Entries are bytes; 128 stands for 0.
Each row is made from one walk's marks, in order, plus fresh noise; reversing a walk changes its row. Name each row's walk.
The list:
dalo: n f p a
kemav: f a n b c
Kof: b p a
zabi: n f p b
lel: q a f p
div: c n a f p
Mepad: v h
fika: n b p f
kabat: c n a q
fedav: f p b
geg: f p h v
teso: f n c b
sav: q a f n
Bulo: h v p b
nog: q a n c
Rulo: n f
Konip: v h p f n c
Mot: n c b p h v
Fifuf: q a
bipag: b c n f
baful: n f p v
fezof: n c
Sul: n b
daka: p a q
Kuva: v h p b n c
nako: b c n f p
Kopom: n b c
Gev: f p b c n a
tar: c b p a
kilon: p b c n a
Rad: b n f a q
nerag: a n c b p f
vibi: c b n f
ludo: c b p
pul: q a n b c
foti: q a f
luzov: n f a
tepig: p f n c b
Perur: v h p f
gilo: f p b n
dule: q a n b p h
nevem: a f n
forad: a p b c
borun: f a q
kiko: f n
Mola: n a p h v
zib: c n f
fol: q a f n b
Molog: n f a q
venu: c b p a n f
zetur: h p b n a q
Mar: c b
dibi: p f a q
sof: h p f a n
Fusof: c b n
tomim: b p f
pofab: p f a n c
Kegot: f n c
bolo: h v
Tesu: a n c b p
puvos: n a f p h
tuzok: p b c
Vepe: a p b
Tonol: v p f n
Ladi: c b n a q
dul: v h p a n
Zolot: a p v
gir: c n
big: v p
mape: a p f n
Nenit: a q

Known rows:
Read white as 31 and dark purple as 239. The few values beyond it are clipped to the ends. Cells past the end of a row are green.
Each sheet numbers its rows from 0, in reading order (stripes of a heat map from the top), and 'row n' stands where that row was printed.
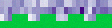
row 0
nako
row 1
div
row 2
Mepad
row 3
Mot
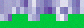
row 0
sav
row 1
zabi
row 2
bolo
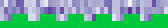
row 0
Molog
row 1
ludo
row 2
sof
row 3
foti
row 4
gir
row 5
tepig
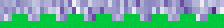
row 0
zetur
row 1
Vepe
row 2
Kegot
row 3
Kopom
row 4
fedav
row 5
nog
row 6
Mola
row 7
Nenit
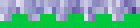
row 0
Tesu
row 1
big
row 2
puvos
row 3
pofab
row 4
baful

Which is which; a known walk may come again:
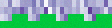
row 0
venu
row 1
kiko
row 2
kilon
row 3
Rad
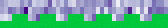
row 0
Perur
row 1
Sul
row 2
kabat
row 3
Fifuf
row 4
Nenit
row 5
Mot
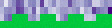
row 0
Rulo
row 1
geg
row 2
tepig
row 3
Mepad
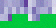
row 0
fol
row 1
pofab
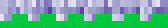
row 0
Tesu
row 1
dalo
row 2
div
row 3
fika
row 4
Konip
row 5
Mar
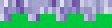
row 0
luzov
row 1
sav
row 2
Molog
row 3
forad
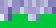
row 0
bipag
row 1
lel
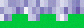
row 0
nevem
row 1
Ladi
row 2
Bulo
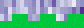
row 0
Zolot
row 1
fedav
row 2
zib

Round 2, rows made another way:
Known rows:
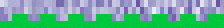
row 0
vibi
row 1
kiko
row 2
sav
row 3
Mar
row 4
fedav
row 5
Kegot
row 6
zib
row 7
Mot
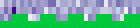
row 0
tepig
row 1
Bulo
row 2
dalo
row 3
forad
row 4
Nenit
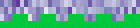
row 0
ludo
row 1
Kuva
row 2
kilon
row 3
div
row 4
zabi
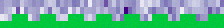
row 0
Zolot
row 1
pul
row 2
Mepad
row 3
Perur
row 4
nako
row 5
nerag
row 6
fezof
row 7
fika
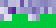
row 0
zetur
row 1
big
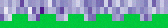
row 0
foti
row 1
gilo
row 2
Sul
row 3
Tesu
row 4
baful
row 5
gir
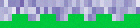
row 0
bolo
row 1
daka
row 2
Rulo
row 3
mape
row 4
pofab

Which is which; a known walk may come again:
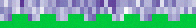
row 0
Konip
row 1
borun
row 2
lel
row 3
ludo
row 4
nog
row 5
tuzok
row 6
nevem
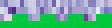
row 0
zetur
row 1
tomim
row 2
teso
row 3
Molog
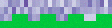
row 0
fedav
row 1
dalo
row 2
baful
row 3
Vepe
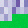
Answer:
tar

